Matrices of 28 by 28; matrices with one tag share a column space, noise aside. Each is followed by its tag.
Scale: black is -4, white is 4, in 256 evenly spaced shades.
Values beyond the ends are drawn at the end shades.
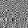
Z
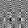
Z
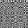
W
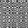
W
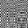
Z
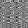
W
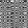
W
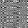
W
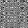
W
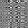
W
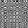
W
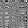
W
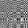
Z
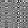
W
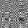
Z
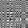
Z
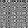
W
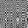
Z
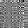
W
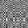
Z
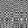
Z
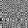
Z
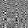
Z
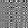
W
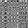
W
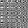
W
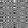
W
